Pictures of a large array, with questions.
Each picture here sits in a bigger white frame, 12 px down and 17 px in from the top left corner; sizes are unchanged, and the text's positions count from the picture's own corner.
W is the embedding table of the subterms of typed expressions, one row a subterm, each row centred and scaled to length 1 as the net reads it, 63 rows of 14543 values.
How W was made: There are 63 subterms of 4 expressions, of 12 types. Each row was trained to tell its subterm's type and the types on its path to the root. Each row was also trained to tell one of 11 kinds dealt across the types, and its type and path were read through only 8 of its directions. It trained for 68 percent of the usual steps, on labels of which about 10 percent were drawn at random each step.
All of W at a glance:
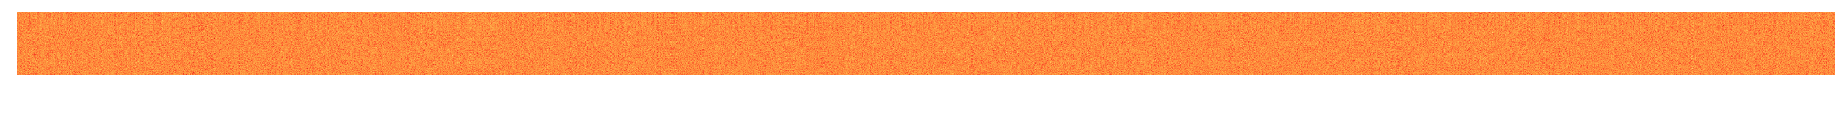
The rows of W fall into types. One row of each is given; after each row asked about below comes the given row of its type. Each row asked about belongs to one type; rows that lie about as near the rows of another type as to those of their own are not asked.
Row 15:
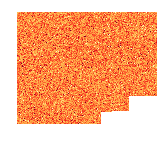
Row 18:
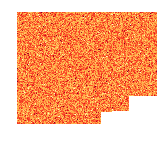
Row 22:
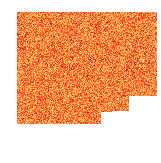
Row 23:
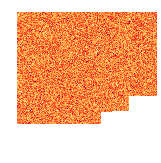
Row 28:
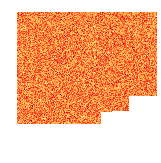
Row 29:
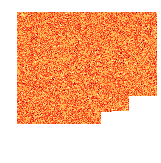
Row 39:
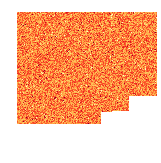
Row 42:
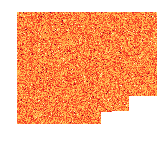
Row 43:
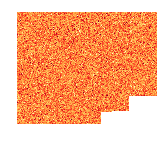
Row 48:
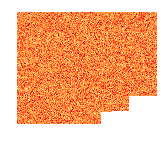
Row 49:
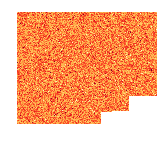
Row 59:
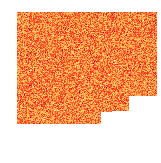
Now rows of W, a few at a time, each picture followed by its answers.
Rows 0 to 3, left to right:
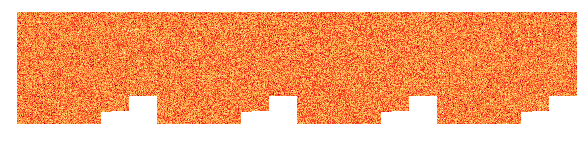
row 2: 42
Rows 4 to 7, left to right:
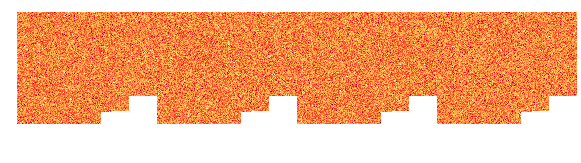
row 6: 39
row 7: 29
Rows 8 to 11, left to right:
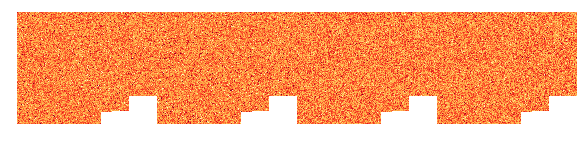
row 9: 42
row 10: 28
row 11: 28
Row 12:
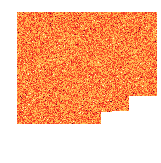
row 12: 29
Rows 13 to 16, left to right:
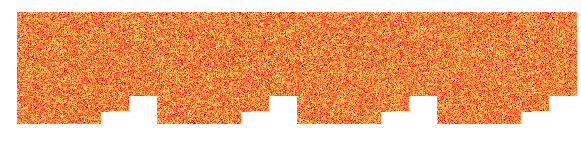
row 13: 18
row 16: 42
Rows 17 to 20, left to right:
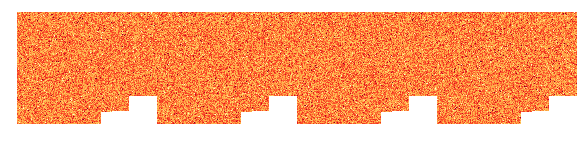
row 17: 18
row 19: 23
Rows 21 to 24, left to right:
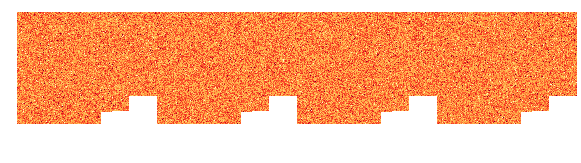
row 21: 28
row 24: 18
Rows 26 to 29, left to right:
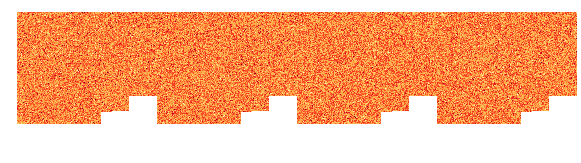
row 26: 39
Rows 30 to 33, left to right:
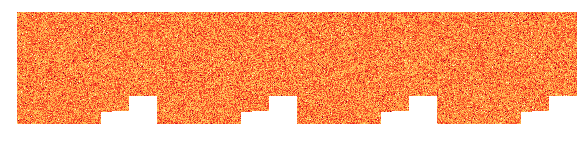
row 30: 29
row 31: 59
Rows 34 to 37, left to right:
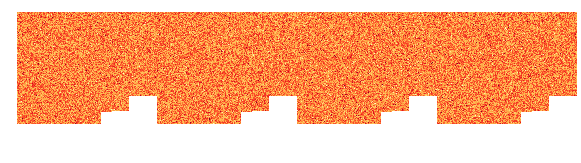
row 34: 42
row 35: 22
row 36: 39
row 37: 18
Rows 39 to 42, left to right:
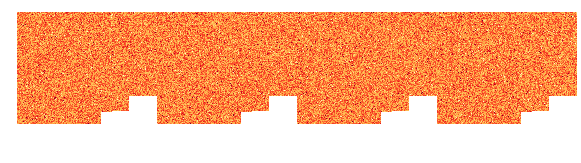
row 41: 29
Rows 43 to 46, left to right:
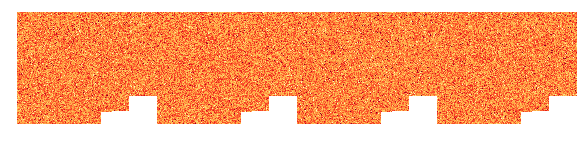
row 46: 28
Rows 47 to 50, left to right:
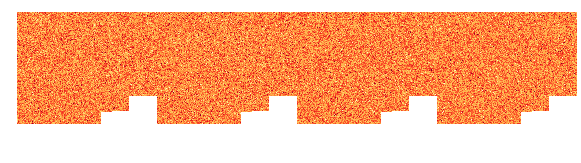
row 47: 28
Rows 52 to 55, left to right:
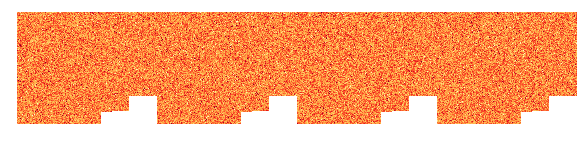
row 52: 48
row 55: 22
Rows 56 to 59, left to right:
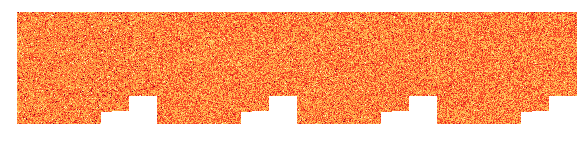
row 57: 29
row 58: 48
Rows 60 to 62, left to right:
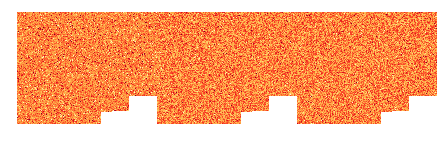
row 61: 59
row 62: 59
